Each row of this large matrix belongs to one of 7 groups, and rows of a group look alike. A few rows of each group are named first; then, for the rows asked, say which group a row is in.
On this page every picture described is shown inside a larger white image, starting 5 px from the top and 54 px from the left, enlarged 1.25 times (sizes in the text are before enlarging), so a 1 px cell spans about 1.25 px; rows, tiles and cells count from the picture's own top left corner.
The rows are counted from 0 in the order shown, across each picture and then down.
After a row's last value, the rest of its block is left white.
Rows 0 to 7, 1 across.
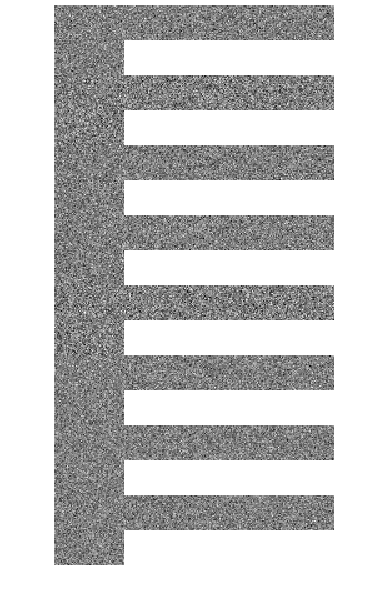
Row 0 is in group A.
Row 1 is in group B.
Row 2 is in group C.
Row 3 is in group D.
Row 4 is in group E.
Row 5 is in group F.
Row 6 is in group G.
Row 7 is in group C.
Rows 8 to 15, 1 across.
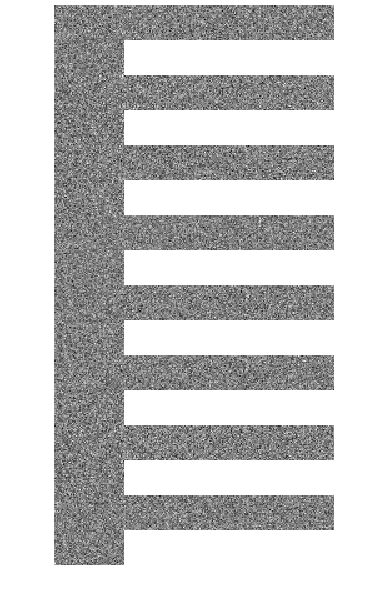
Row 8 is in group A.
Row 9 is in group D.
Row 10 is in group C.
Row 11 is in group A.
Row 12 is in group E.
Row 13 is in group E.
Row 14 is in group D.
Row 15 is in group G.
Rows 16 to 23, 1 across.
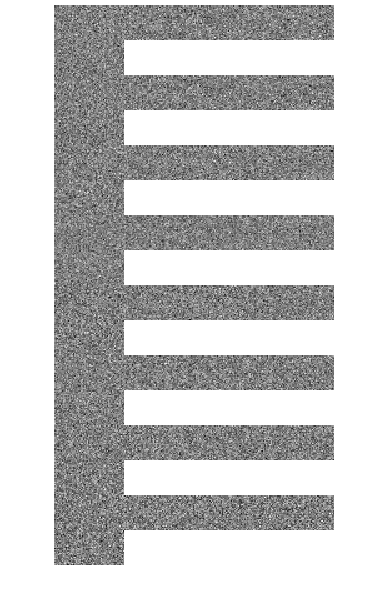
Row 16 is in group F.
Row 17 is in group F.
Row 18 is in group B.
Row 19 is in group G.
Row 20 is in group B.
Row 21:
G
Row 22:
E
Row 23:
D
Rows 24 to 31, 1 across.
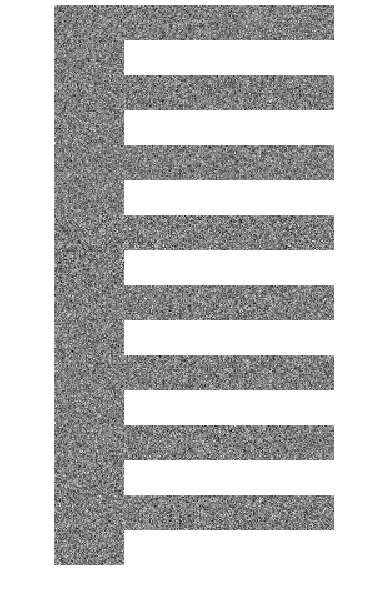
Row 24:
C
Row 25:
G
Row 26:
A
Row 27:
D
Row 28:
A
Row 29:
G
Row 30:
B
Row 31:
A
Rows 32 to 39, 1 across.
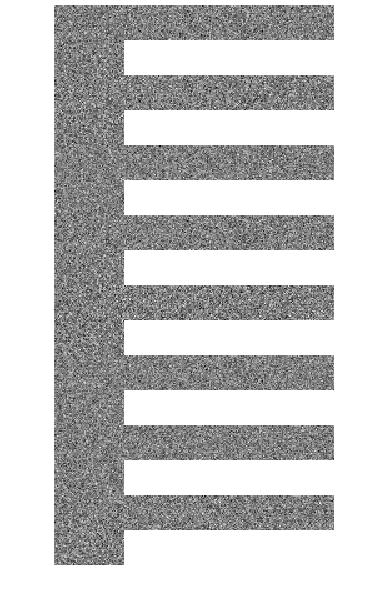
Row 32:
E
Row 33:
E
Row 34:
G
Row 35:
E
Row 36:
D
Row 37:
E
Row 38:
C
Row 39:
B
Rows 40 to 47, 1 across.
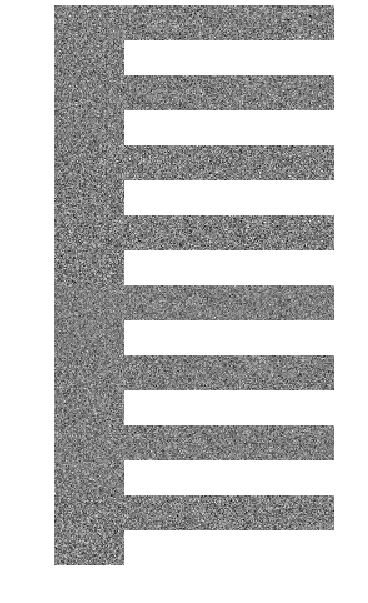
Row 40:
F
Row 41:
F
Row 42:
D
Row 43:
E
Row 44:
F
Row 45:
C
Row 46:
G
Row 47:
B
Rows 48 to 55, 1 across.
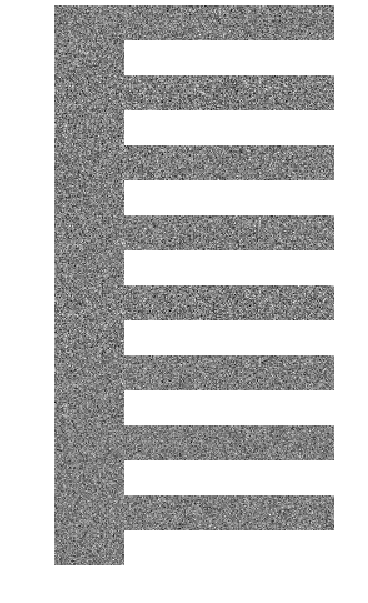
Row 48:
B
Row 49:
A
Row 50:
D
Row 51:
A
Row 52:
A
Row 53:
A
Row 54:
E
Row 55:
F
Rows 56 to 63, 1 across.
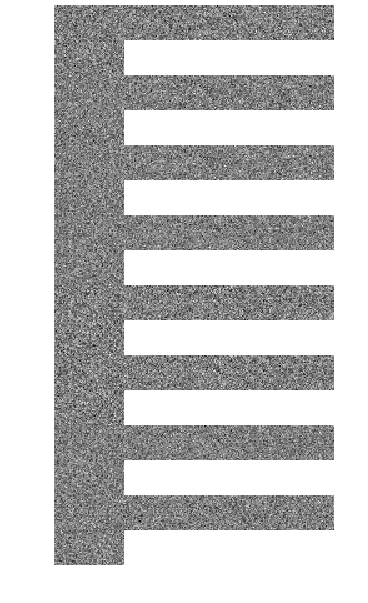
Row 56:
C
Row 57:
F
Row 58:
F
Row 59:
B
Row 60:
B
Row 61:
B
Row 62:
B
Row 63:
E
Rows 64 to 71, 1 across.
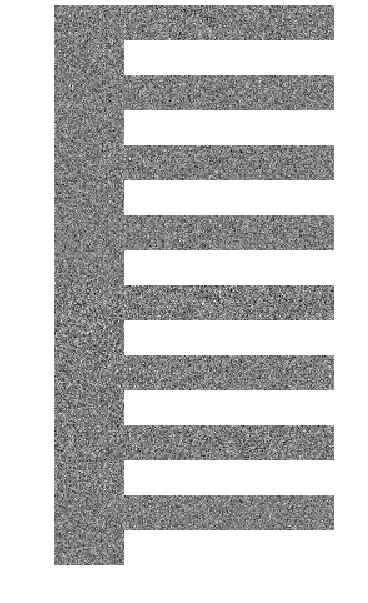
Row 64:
F
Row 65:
A
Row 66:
D
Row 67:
G
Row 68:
B
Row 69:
D
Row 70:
E
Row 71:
D
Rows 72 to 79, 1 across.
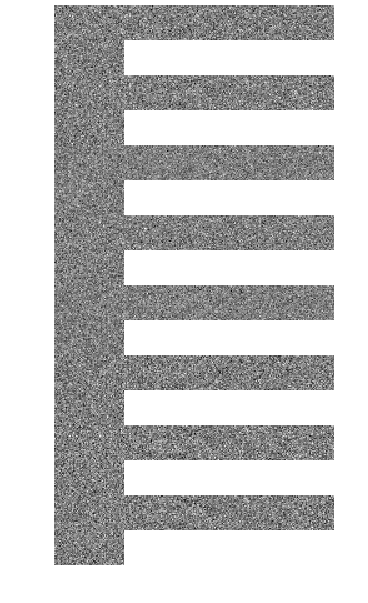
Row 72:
A
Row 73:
F
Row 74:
B
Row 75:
A
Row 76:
D
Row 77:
D
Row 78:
F
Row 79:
F
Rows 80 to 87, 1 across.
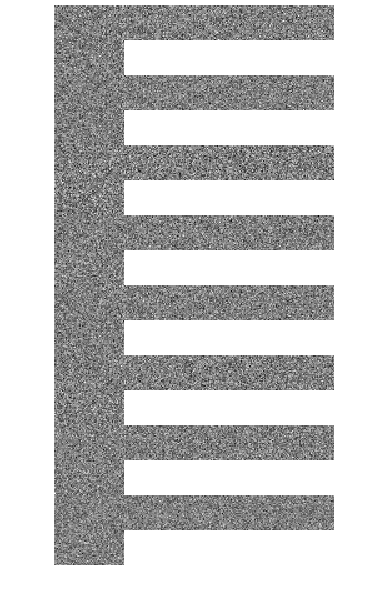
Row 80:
D
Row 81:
D
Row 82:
E
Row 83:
B
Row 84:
D
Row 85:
E
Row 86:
G
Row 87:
B
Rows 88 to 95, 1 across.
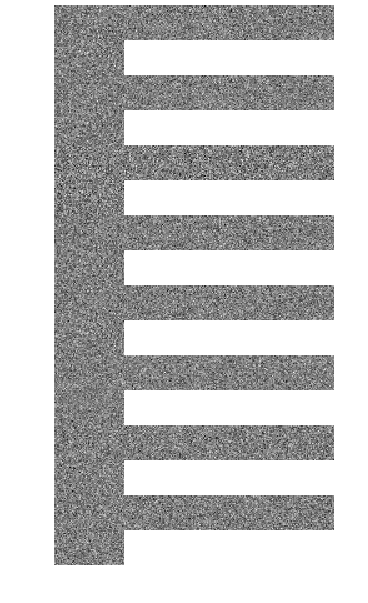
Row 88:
B
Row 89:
B
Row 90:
E
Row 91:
B
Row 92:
B
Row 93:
A
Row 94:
E
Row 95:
C
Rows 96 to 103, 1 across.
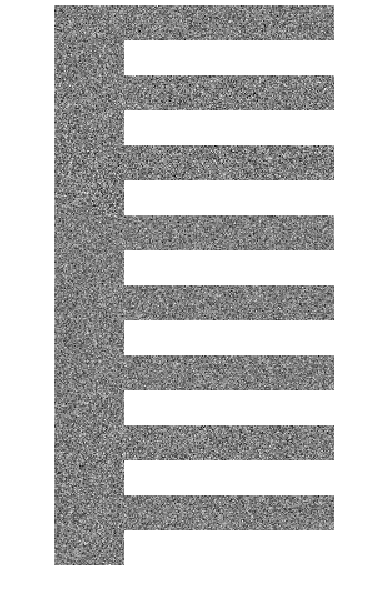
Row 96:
E
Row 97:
A
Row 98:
B
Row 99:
A
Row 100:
C
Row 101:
B
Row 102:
D
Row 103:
B
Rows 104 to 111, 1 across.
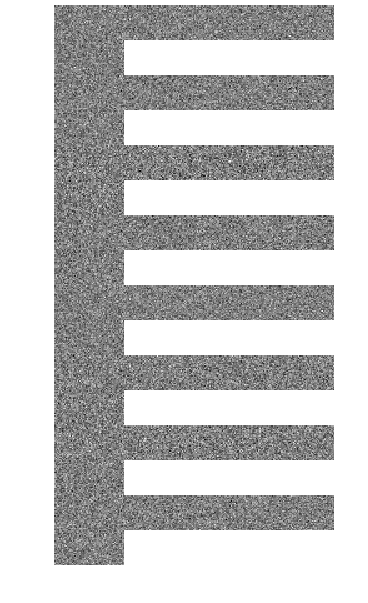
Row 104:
D
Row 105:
C
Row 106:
E
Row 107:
C
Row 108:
D
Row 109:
E
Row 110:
A
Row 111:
C
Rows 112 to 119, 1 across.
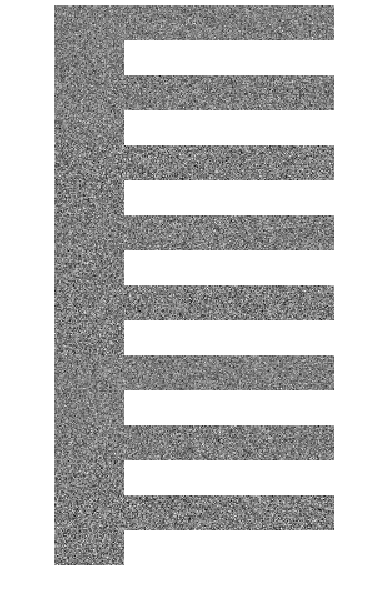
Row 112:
F
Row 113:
G
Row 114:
D
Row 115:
B
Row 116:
E
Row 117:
C
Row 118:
B
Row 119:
C
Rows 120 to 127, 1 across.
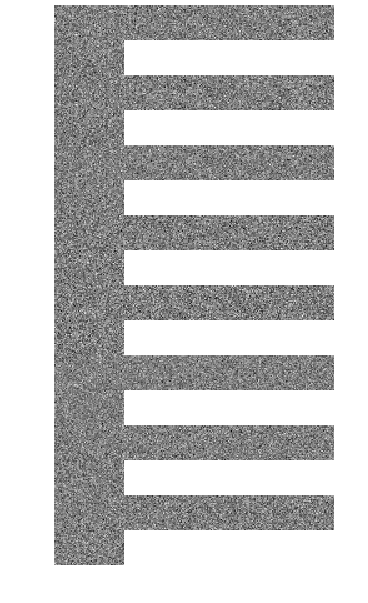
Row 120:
F
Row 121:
F
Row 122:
F
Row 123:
C
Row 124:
E
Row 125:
A
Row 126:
D
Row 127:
G
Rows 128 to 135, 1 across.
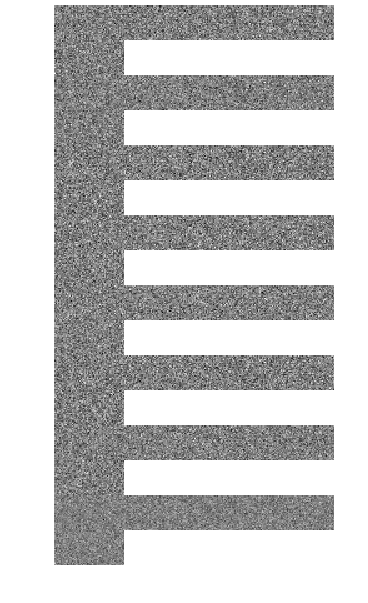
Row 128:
G
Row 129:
E
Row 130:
E
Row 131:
F
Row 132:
A
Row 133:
E
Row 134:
B
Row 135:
G
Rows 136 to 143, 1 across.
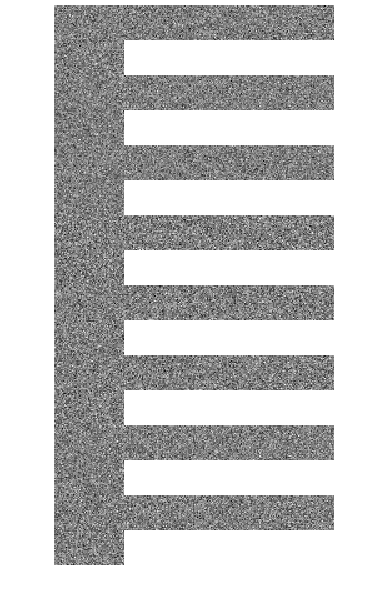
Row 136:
C
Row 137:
D
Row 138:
E
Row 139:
F
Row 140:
G
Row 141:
C
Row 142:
D
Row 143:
D
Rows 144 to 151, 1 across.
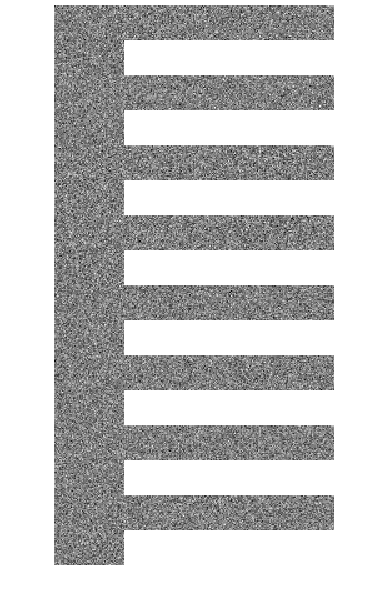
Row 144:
D
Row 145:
F
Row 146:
A
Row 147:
E
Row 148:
C
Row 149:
E
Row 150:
A
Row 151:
B
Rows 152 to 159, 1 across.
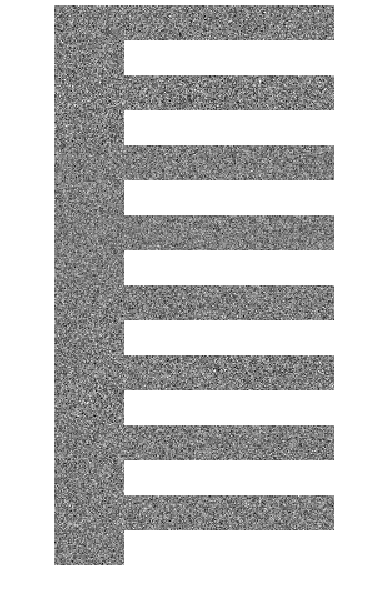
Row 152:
E
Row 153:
A
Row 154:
G
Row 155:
B
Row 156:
C
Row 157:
B
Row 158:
C
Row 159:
A
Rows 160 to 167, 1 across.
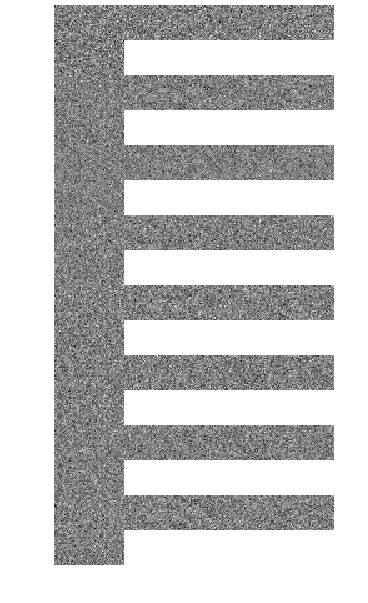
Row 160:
D
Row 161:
F
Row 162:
G
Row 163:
A
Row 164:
F
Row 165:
E
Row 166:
E
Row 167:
F
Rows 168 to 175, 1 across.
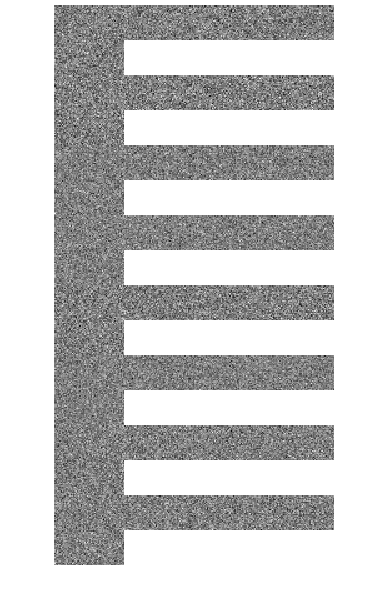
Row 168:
B
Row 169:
F
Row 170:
G
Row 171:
A
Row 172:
C
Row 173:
C
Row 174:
D
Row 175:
G
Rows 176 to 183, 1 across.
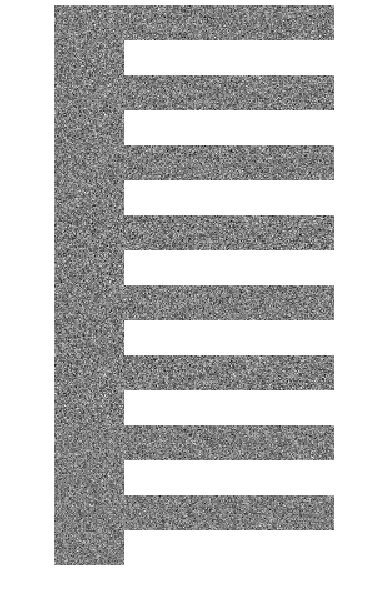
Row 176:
F
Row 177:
C
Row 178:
B
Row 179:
C
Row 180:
D
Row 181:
C
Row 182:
F
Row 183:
G
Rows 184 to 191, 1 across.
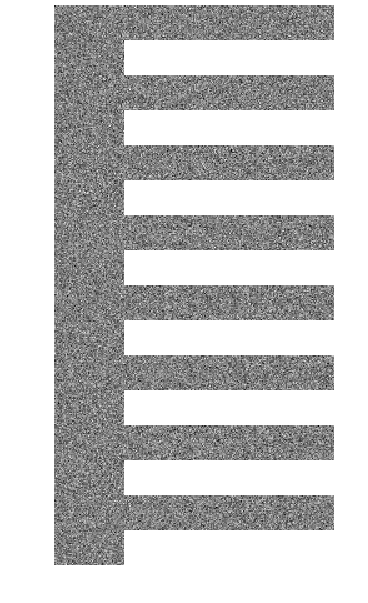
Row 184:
D
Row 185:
D
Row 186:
B
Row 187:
F
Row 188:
G
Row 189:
E
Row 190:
B
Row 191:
E
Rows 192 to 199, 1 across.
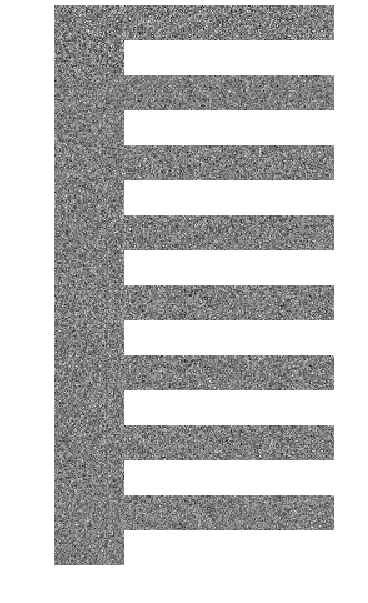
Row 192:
D
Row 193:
E
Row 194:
A
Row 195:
D
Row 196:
F
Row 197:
F
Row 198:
D
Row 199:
F
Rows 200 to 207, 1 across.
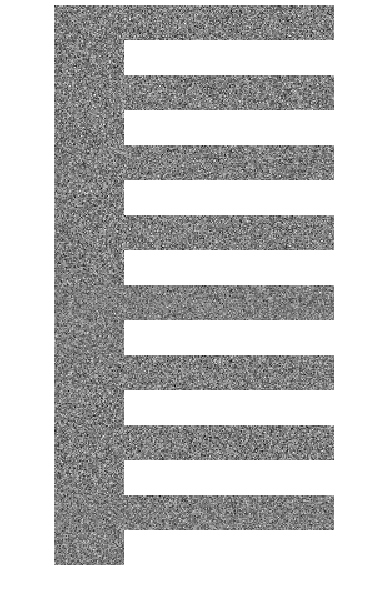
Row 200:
D
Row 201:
F
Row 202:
B
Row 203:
D
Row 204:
B
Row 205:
B
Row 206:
E
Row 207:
G
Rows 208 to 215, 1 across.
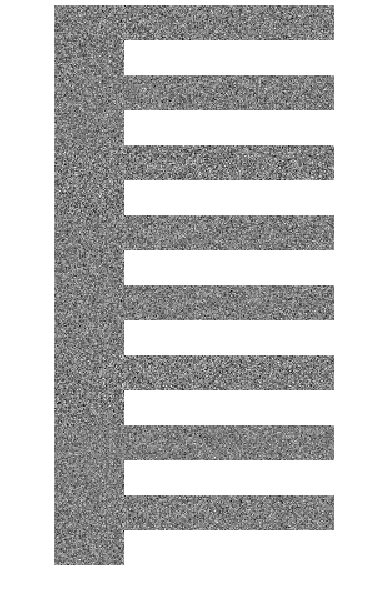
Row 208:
D
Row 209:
A
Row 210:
F
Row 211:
D
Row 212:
C
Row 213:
D
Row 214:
F
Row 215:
D
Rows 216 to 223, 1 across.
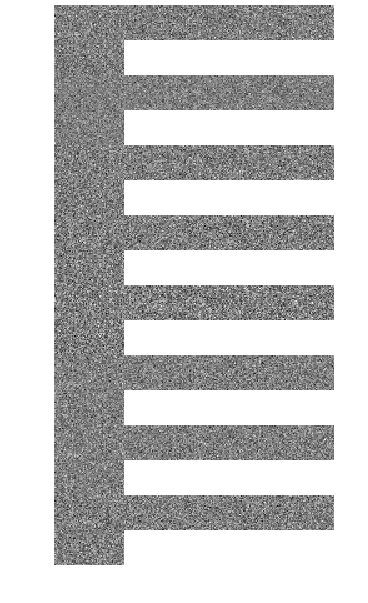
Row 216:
F
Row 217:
G
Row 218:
F
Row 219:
E
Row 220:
F
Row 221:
A
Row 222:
A
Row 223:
E
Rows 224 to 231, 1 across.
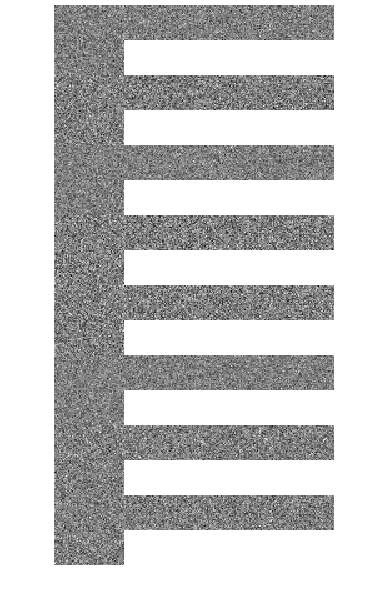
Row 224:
D
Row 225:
C
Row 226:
B
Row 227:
G
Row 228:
D
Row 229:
C
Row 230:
A
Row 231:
G
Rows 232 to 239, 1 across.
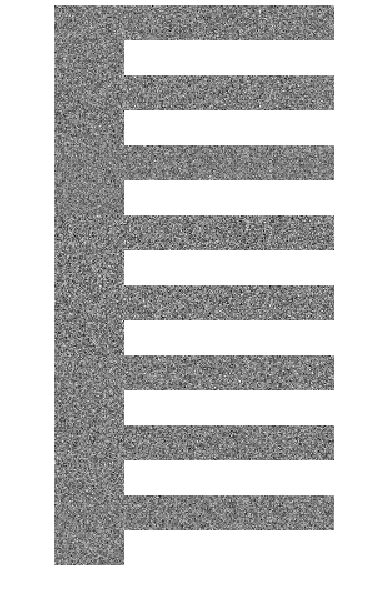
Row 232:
A
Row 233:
D
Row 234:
G
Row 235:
E
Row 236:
D
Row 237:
F
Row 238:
C
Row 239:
G
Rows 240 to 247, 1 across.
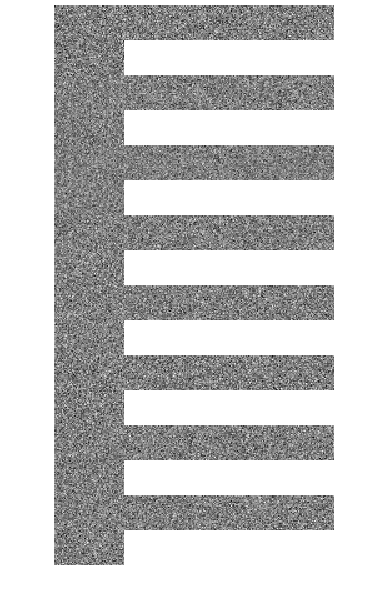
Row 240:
D
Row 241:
F
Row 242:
B
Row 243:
B
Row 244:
A
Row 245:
C
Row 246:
E
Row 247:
C
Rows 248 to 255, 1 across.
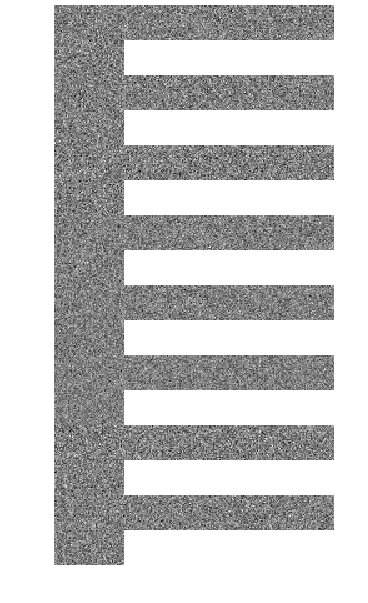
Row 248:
B
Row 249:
G
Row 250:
E
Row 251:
B
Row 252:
F
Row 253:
A
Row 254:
A
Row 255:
E
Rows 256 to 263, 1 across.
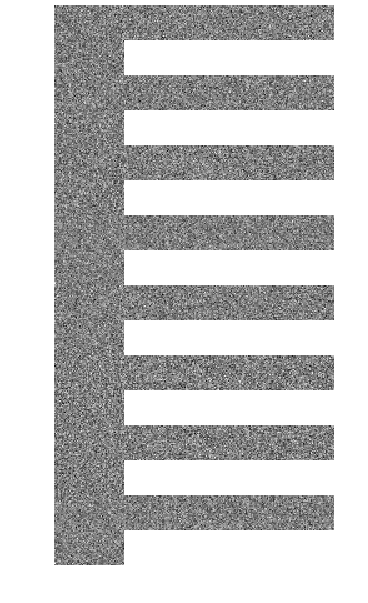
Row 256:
D
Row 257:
E
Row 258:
B
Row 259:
G
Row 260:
C
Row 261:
F
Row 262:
F
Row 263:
G
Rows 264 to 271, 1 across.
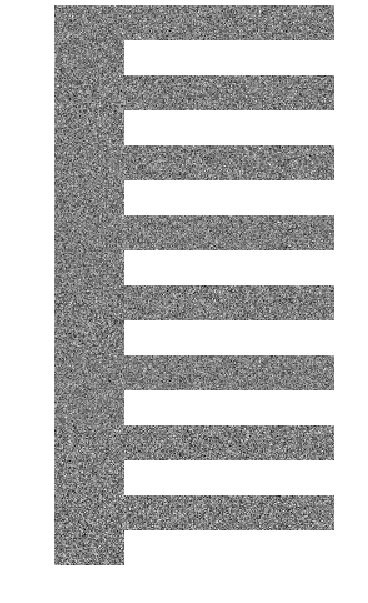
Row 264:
A
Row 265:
C
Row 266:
F
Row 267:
D
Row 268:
B
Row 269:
A
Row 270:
E
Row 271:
D
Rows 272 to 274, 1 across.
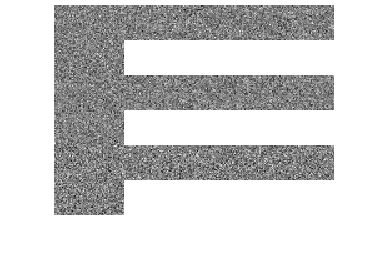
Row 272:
F
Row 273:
G
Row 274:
A
